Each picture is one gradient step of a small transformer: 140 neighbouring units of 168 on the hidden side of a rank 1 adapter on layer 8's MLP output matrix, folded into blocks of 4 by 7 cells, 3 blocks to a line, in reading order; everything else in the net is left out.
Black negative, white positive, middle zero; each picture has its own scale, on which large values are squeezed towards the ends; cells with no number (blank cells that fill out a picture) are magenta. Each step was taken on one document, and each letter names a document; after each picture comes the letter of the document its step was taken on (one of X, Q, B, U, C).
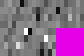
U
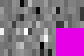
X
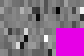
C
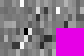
U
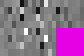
X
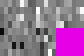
X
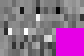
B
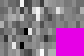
U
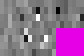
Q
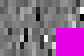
C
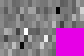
B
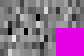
B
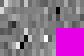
U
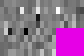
B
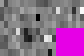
C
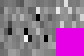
Q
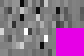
X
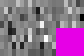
Q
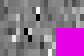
C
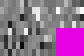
Q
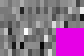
B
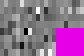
U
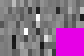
B
